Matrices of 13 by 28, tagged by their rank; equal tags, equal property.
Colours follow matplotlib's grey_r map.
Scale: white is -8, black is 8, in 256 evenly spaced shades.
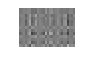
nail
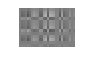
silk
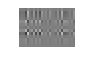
silk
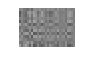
nail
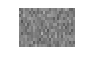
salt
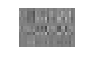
nail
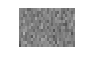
salt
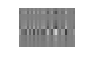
silk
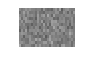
salt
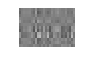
nail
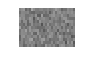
salt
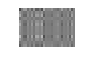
silk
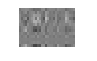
nail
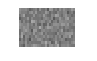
salt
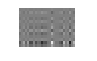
silk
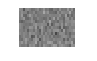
salt
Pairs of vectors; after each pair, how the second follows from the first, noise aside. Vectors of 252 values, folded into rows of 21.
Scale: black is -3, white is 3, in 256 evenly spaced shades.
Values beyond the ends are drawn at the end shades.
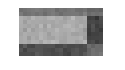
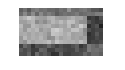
copied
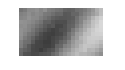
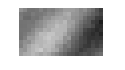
negated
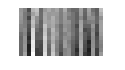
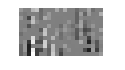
partly zeroed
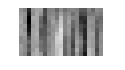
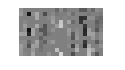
partly zeroed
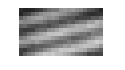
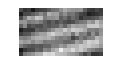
copied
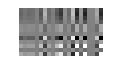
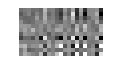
copied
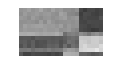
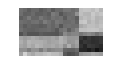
negated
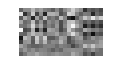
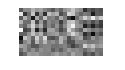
copied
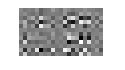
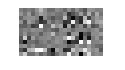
sign-scrambled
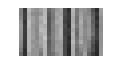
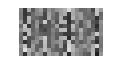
sign-scrambled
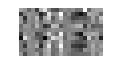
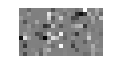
partly zeroed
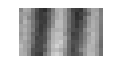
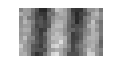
copied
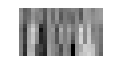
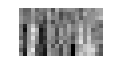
copied
